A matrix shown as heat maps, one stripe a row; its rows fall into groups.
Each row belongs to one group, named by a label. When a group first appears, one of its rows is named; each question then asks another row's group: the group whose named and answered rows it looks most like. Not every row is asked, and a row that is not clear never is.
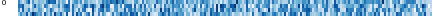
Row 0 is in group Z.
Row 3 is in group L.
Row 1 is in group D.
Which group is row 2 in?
D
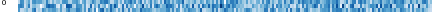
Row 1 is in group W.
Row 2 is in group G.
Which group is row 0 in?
D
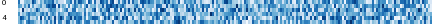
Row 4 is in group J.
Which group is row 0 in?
G
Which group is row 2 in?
D
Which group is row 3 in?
G
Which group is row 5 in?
L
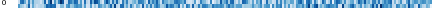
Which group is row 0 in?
J
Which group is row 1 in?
W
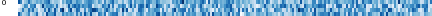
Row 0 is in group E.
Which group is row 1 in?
G
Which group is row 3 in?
E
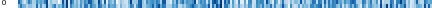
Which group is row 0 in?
E
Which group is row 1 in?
E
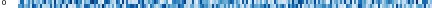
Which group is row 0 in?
J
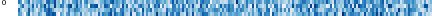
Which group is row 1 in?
J
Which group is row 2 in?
W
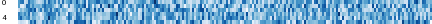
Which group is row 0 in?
J
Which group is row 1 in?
G
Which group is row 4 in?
W
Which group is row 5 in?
G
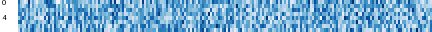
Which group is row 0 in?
W
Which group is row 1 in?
Z
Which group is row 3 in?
E
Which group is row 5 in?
E
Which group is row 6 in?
L
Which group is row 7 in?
L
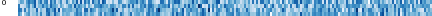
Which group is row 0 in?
L
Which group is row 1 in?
G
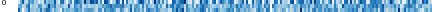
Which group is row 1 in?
Z
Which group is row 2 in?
E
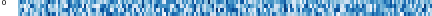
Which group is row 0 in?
W
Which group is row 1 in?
G
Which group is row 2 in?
D
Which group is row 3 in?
Z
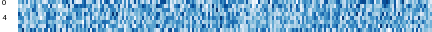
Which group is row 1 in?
G
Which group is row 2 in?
G
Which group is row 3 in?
E
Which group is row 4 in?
W
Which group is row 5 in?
D
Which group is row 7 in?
L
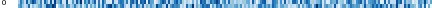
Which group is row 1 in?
Z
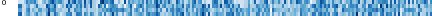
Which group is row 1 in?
E
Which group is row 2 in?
Z
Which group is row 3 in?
E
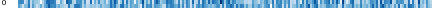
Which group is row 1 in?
W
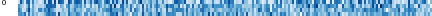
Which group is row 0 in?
J
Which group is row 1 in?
W
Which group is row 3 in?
W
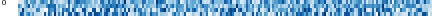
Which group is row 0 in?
G
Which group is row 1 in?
Z
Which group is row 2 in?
D
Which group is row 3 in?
J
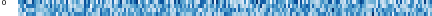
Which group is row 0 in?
L
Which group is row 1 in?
L
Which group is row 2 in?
D
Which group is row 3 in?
G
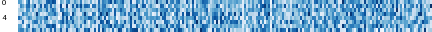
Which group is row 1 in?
L
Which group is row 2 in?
Z
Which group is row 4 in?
E
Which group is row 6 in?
Z
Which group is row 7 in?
L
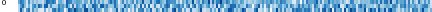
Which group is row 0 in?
W
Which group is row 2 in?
J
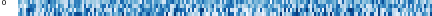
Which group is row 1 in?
G
